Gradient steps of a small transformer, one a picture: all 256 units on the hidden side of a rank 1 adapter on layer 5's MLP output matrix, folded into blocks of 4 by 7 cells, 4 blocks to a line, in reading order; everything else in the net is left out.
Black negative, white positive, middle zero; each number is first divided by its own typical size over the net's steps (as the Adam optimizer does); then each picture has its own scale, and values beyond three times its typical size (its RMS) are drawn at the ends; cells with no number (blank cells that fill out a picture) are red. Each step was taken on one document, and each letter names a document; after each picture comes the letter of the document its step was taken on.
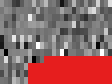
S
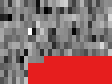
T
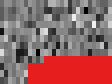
T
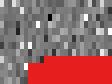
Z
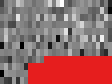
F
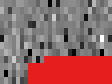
F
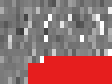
Z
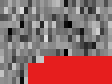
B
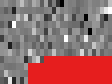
F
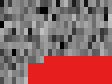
T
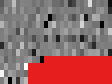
Z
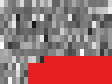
F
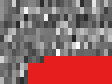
B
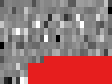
Z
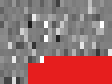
Z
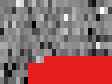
F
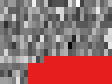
S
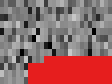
T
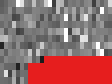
F
